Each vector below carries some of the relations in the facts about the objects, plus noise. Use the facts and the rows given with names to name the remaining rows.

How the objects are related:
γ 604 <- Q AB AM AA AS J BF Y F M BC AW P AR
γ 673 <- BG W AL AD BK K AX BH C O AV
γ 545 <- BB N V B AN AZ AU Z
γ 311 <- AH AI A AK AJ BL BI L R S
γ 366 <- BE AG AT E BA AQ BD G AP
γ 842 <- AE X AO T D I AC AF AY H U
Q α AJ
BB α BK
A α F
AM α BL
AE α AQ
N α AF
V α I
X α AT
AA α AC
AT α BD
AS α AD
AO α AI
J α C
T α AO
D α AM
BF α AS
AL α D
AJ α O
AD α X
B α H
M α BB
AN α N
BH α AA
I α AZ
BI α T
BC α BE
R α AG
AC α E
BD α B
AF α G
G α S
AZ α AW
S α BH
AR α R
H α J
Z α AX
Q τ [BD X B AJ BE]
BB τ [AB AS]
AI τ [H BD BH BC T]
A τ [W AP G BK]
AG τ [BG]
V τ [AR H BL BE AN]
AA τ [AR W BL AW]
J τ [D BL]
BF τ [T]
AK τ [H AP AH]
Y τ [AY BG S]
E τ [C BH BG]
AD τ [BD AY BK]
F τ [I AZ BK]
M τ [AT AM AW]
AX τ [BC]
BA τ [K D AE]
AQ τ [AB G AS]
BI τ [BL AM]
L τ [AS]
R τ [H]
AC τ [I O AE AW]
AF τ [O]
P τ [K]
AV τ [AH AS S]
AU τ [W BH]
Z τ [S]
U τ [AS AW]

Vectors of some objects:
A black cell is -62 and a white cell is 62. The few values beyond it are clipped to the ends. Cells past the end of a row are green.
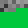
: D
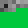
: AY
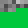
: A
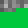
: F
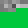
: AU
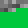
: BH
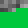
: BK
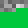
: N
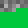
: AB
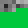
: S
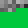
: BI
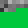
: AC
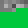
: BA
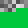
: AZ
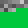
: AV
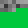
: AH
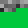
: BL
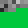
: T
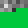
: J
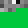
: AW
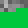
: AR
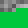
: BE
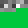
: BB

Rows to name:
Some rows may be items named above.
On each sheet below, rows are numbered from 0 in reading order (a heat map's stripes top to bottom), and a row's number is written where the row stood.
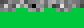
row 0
AQ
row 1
I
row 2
M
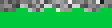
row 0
C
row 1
AZ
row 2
V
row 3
AW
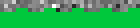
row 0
AA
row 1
E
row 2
AI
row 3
F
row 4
AE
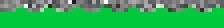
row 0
AG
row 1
AS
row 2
AW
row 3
L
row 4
AF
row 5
AN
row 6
AX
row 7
AL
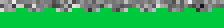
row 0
V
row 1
M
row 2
AZ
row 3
BG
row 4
AD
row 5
Z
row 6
U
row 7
X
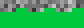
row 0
H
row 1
BG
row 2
BF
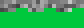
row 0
AX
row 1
Y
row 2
AD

